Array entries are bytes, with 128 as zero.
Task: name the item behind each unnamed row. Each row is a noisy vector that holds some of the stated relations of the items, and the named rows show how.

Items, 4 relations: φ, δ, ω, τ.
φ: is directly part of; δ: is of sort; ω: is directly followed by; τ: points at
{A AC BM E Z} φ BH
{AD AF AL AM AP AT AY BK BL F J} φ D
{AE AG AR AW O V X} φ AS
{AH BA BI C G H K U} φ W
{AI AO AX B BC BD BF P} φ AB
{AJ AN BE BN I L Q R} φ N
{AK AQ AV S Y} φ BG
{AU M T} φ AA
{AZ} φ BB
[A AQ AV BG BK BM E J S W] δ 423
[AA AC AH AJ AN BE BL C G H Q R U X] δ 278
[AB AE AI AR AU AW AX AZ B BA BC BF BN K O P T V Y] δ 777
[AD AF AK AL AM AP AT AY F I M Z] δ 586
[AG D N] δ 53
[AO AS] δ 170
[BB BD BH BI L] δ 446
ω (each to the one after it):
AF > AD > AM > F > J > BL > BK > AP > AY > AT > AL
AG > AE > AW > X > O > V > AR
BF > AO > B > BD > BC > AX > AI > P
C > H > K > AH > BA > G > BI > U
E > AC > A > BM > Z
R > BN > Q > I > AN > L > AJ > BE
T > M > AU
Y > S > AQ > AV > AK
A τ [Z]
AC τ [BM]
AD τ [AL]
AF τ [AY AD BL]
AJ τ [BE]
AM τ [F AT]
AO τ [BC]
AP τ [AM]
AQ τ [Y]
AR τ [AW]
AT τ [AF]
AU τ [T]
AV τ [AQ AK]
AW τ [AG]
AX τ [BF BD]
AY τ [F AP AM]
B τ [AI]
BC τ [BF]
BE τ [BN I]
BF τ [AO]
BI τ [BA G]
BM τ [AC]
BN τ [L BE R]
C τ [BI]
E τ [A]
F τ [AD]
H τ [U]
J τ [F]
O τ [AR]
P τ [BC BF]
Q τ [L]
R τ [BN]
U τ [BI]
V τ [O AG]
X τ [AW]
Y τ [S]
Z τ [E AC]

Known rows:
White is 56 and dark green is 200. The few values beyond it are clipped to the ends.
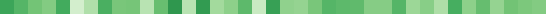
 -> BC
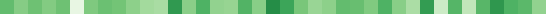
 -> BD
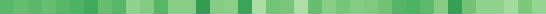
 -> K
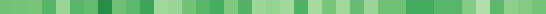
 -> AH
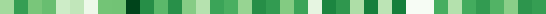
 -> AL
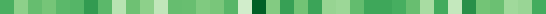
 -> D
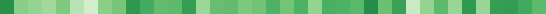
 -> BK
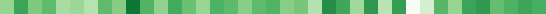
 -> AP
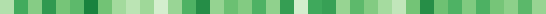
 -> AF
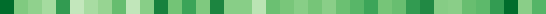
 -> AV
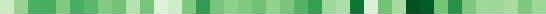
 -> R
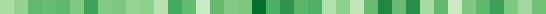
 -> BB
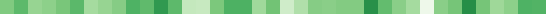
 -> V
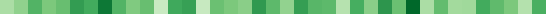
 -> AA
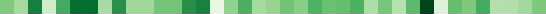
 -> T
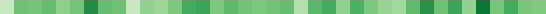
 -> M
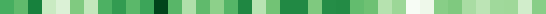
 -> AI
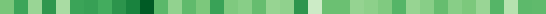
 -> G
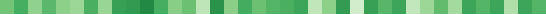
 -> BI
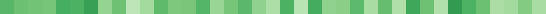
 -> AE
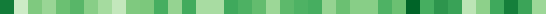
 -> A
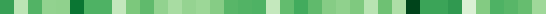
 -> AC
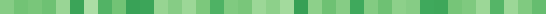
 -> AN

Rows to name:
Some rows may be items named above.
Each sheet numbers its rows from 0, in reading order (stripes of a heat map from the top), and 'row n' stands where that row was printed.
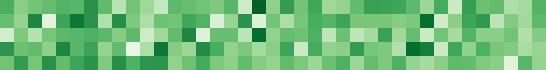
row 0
D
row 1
AU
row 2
AS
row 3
Y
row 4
BA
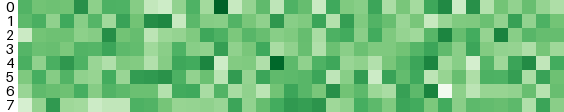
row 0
BF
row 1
BL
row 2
M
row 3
K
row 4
BG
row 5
BI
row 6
AB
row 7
L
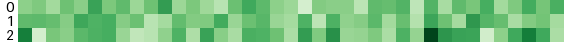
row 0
X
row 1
AE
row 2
E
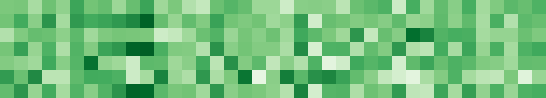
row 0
X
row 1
G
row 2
Q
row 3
U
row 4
AG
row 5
B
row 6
U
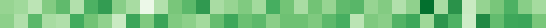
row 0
AO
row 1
Z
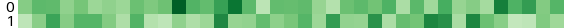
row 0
AK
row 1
BN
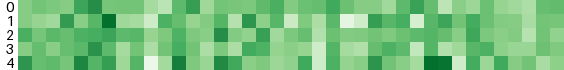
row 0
AZ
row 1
AG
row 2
K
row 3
AW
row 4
Y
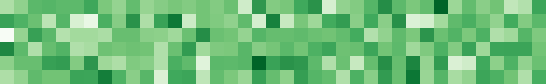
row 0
N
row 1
P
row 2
I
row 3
J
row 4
BH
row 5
AA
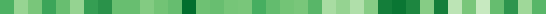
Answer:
W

